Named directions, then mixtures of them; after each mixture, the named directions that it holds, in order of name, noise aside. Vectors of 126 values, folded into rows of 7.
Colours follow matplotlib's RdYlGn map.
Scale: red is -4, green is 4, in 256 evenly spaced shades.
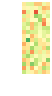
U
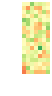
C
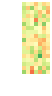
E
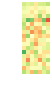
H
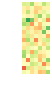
C, H, U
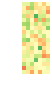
C, E, U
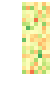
E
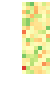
C, H, U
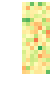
C, H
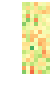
E, H, U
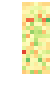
H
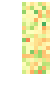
E, U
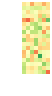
C, E, H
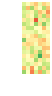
E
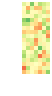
C, H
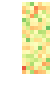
C, U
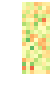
E, U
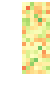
C, E, U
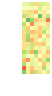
H, U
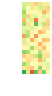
C, E, H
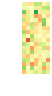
U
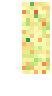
C, U
